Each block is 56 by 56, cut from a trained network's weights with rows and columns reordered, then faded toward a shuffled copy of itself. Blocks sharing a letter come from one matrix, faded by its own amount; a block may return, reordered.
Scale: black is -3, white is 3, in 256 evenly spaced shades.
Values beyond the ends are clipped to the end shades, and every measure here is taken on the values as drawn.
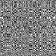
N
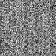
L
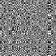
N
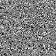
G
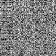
L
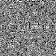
G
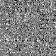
G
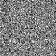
L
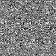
G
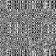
N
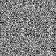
L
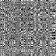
N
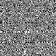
G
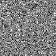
G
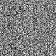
L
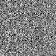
L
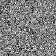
G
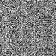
L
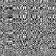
N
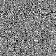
G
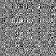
N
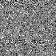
G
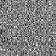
N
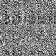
L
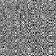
N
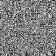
L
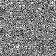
G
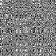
N
